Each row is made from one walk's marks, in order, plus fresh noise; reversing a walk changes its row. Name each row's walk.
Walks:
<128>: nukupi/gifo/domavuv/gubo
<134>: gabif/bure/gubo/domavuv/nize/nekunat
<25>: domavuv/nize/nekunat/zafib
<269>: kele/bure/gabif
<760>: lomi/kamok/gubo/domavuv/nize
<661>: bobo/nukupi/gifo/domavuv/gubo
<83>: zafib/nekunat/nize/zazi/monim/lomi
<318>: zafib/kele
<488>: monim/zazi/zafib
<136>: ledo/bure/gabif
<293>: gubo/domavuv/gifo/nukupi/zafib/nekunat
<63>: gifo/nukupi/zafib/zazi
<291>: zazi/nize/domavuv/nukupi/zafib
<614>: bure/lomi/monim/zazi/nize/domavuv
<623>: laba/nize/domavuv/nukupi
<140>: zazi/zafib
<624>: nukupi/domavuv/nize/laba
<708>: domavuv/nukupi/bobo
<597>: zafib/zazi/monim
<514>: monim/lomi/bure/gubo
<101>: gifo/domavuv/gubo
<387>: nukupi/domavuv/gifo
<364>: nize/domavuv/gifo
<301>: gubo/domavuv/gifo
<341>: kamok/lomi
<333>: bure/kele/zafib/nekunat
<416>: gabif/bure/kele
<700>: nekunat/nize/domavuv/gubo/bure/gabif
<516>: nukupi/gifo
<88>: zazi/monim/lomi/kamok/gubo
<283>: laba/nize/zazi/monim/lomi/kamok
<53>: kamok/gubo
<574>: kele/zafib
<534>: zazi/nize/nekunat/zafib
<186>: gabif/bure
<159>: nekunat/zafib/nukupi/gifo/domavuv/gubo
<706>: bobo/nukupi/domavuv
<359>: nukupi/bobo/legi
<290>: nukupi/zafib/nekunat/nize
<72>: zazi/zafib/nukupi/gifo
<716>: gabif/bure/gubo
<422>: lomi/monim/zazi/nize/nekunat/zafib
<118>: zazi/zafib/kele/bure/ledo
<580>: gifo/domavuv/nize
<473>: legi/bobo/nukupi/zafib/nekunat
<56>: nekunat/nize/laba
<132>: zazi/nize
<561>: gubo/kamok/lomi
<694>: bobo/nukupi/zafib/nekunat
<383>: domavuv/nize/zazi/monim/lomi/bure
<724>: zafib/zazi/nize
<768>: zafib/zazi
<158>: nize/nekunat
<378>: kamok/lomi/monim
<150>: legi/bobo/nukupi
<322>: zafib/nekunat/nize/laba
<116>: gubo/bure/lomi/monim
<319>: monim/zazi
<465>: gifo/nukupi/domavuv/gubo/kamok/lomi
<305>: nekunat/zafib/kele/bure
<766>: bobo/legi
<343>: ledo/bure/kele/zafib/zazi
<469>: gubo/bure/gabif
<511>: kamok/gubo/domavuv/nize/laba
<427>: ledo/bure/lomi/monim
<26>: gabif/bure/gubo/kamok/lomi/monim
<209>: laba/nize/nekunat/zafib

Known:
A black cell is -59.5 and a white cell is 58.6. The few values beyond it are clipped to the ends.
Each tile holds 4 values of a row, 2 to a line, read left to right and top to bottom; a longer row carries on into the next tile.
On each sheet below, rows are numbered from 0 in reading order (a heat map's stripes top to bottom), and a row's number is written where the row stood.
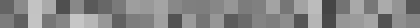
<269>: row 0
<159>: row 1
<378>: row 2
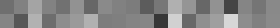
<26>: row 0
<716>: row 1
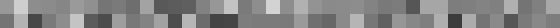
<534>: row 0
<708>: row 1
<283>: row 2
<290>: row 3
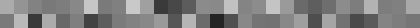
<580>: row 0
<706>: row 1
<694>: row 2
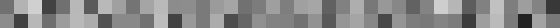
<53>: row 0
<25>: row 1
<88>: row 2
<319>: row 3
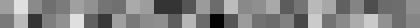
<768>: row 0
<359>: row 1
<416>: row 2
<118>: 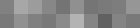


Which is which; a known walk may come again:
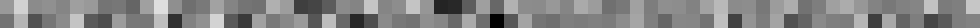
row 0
<534>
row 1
<768>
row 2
<706>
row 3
<150>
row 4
<511>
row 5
<25>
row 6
<580>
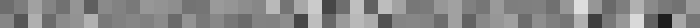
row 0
<26>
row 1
<293>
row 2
<53>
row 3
<614>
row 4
<140>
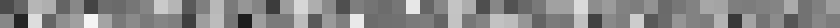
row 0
<186>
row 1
<319>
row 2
<318>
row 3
<269>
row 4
<322>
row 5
<290>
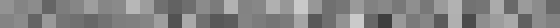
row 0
<465>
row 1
<694>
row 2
<597>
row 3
<514>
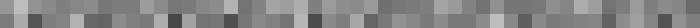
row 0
<83>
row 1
<624>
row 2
<623>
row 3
<118>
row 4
<422>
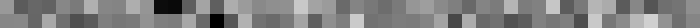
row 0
<661>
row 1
<766>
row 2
<305>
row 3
<63>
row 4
<416>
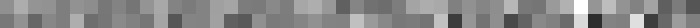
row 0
<700>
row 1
<291>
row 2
<333>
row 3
<364>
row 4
<158>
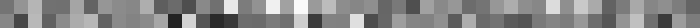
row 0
<116>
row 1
<516>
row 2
<56>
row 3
<101>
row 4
<488>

